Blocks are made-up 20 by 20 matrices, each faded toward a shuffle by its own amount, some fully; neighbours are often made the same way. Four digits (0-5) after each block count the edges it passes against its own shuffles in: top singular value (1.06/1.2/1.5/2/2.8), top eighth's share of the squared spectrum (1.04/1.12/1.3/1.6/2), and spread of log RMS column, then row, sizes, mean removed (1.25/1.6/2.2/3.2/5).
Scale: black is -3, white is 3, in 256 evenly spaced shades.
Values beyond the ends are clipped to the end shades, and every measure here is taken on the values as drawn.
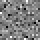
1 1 0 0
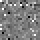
1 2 0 0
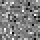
0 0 0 0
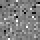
0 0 0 0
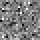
1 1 0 0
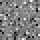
0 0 0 0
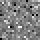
0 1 0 0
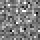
0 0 0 0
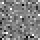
0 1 0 0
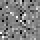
1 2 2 0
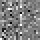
1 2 2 0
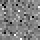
0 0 0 0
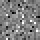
0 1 0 0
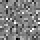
1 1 0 0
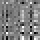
4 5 3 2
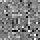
2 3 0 1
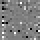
2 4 1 1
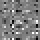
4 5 2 2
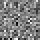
3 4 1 2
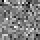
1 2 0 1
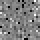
0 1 0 0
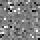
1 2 0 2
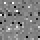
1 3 0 1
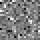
2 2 0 1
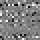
3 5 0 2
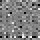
3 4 0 2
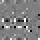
3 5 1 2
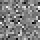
0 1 0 1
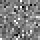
1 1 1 0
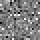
1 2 0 0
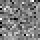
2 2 0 1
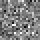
0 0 0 0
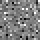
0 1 0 0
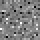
0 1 0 0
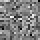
3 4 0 1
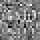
3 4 2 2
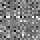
3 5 2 2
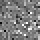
1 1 0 0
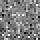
1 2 0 0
